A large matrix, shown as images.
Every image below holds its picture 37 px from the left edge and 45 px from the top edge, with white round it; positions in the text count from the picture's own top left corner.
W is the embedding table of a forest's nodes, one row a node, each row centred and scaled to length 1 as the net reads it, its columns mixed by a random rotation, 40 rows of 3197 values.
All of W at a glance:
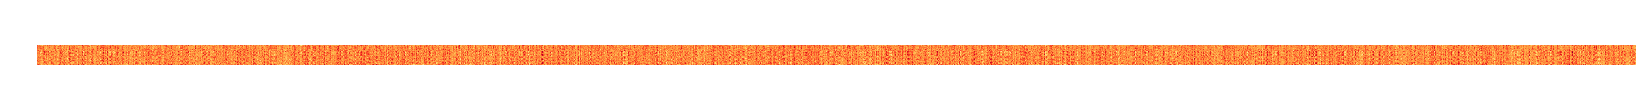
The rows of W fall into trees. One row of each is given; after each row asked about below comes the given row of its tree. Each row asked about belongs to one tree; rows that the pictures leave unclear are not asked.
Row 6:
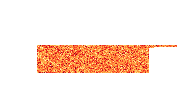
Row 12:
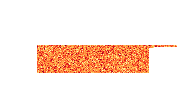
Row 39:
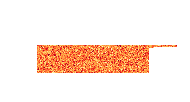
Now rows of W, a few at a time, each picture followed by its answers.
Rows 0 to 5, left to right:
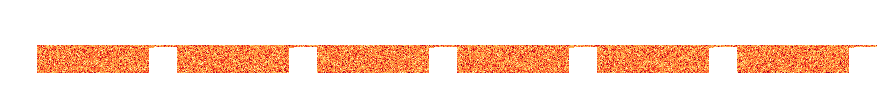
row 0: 39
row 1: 12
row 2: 6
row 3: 39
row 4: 39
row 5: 6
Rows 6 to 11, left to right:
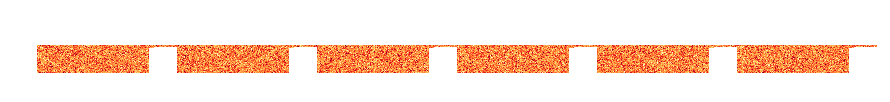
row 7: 39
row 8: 12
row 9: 6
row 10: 39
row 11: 6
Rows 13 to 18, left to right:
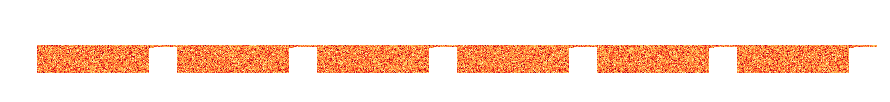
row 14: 12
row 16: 12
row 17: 6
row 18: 12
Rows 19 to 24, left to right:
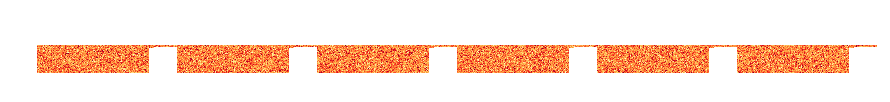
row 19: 12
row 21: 12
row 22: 39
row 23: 6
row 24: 6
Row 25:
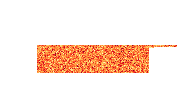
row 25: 39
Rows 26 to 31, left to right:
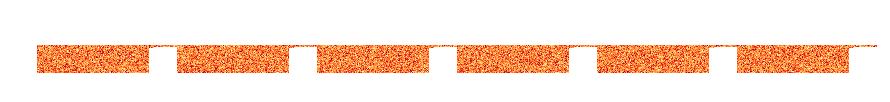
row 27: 6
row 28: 12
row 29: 12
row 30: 6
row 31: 39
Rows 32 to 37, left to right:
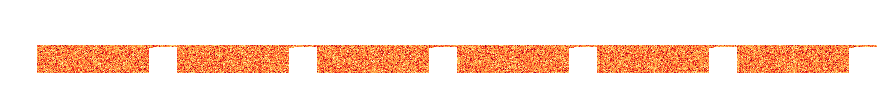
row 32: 12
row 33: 39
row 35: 12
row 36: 12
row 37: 12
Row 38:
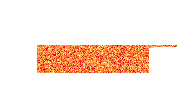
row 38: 39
